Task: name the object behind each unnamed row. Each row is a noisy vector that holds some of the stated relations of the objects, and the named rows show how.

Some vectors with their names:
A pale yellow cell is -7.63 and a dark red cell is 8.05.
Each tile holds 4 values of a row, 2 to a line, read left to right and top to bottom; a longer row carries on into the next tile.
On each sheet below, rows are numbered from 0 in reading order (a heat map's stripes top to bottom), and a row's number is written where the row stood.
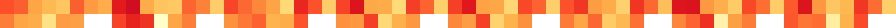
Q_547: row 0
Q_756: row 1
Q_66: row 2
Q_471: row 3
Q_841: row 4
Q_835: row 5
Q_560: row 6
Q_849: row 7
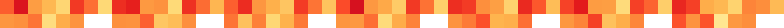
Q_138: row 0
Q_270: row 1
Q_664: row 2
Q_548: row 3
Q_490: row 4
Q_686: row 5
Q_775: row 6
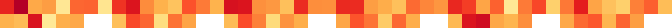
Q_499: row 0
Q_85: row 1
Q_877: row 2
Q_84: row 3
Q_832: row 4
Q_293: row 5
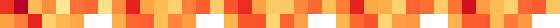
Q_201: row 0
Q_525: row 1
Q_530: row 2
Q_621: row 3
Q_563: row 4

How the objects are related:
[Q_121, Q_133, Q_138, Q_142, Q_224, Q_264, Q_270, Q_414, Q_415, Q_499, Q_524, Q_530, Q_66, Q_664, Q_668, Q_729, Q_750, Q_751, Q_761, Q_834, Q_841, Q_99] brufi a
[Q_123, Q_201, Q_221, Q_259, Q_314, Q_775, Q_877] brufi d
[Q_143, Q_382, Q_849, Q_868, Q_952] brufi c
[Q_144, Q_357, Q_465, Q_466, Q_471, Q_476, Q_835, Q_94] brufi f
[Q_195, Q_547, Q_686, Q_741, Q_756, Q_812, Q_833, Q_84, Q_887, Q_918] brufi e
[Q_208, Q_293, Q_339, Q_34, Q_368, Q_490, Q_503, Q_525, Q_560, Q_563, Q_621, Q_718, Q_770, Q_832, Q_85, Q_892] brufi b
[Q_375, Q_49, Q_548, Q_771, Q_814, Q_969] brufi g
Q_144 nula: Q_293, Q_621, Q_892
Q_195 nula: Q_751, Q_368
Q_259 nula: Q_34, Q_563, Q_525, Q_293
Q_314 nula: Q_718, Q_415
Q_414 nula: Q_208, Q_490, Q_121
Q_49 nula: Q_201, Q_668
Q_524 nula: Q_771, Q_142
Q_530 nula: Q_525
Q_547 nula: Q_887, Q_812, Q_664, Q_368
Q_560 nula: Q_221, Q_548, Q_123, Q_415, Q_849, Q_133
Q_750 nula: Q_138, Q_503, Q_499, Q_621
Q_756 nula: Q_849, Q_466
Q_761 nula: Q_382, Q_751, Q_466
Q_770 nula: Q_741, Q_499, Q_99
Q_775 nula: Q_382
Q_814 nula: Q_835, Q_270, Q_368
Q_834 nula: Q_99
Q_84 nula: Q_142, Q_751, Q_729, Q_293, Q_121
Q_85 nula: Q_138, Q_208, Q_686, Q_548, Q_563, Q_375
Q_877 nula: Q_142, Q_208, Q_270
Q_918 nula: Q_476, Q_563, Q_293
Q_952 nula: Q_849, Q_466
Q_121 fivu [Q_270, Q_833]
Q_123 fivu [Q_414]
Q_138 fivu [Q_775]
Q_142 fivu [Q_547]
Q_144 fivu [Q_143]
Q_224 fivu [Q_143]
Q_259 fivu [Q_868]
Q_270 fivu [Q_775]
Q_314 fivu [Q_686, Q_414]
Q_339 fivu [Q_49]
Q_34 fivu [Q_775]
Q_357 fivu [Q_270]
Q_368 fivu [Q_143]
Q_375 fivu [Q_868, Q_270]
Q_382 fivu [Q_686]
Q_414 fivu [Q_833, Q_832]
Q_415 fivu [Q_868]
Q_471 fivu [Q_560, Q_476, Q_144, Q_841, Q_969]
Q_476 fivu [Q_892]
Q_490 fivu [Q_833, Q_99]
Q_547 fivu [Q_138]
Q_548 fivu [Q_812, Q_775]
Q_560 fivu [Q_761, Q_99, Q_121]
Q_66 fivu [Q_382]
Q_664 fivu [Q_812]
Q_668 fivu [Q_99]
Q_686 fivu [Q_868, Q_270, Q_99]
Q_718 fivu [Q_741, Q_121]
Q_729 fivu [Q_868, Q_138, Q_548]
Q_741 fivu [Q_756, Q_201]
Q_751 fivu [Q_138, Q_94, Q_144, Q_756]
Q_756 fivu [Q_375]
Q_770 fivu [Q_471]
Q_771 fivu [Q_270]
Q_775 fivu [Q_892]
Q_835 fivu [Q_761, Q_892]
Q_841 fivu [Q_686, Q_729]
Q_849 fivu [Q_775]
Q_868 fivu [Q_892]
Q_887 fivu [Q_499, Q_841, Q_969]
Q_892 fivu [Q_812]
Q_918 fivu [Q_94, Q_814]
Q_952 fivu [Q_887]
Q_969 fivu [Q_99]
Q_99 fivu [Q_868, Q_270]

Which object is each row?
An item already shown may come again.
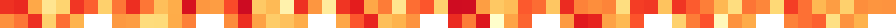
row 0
Q_144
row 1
Q_142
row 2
Q_94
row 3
Q_833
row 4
Q_952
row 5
Q_123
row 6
Q_834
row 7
Q_195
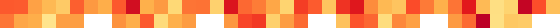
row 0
Q_547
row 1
Q_812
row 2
Q_314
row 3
Q_85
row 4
Q_143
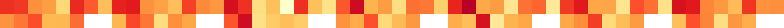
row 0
Q_490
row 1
Q_524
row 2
Q_814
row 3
Q_812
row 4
Q_499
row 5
Q_741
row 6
Q_877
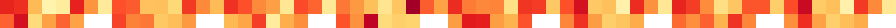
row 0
Q_918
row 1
Q_751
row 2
Q_99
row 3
Q_368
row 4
Q_123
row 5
Q_94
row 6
Q_259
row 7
Q_94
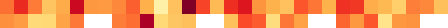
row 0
Q_142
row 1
Q_224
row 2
Q_85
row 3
Q_775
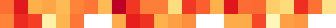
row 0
Q_466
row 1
Q_414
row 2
Q_770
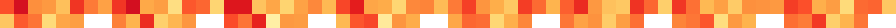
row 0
Q_208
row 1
Q_887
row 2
Q_761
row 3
Q_49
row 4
Q_339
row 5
Q_34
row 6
Q_195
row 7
Q_382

